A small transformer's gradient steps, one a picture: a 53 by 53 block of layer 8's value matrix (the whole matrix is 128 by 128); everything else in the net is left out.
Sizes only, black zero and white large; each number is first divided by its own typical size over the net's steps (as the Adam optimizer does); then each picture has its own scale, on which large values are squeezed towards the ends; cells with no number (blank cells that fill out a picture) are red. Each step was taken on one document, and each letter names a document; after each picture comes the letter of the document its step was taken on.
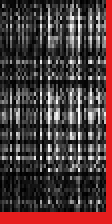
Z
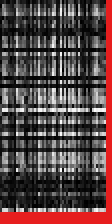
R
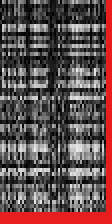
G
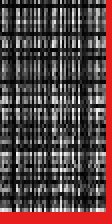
R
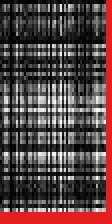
R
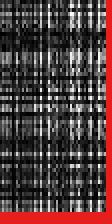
Z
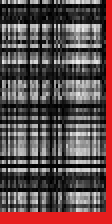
G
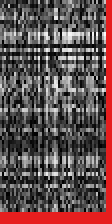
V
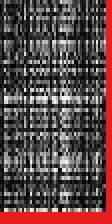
R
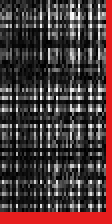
Z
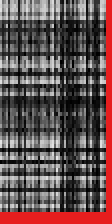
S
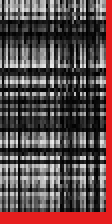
S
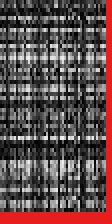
V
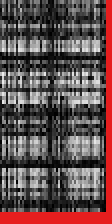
G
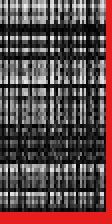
S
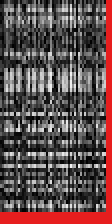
S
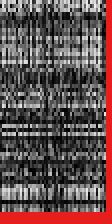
G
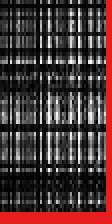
Z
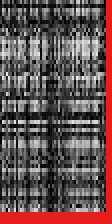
G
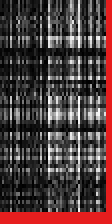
Z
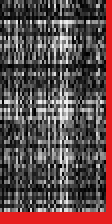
R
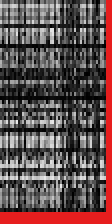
S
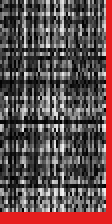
V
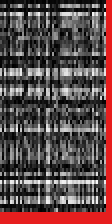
V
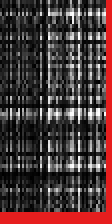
Z
